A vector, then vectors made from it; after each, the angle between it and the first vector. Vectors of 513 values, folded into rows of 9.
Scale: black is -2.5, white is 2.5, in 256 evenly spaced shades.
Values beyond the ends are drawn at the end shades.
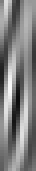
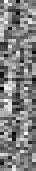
partly aligned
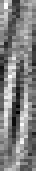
nearly parallel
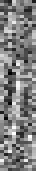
partly opposed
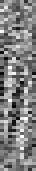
partly aligned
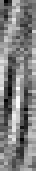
nearly opposite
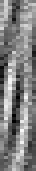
nearly parallel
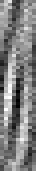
nearly parallel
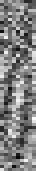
partly opposed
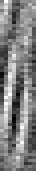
nearly parallel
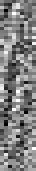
partly opposed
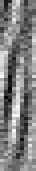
nearly opposite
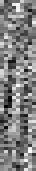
partly opposed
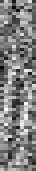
partly aligned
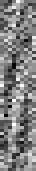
partly opposed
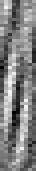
nearly parallel
